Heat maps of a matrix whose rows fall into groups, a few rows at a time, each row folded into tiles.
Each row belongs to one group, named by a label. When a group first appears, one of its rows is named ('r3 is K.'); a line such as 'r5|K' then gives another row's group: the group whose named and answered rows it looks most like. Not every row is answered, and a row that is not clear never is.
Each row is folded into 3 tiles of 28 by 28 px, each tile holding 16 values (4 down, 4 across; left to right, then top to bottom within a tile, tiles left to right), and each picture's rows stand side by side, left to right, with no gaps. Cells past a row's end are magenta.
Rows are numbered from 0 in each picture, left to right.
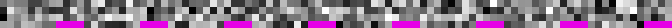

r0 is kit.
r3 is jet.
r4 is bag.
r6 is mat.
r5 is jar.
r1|jar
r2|kit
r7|jet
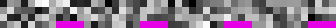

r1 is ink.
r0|bag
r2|kit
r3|jet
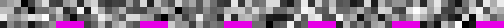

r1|kit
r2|ink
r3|mat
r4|jet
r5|mat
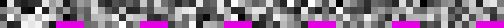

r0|kit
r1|kit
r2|mat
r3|bag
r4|ink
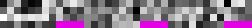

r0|jar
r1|ink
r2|mat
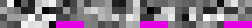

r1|jar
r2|bag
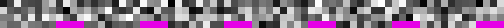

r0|jar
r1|bag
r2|kit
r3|ink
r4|bag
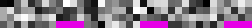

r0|jar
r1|mat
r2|jar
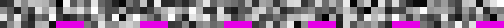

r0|jet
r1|kit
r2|bag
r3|bag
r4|kit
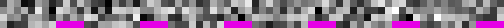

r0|ink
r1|jet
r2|mat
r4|bag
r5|jar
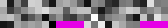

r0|jet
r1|ink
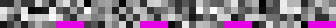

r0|bag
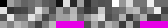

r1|jet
